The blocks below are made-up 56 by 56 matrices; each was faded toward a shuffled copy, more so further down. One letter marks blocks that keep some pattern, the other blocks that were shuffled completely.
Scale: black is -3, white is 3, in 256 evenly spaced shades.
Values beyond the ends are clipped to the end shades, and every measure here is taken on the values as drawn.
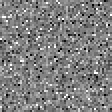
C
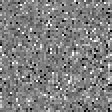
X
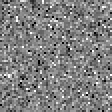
C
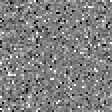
X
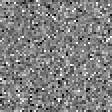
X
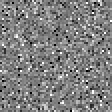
X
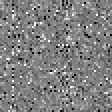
X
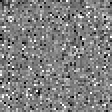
X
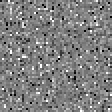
X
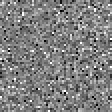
X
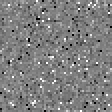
C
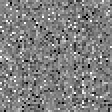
X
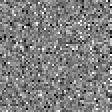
X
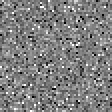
C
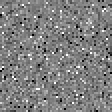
C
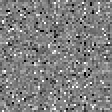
X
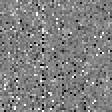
X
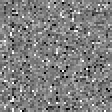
X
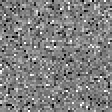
C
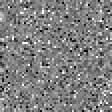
X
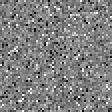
C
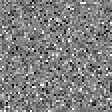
X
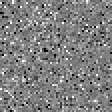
C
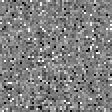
X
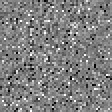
X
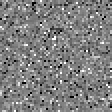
C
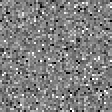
C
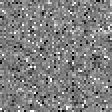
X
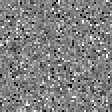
X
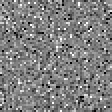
X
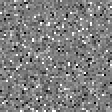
C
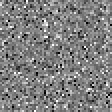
X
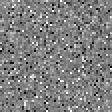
X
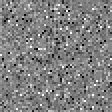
C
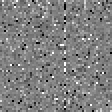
X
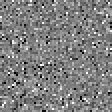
X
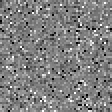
X
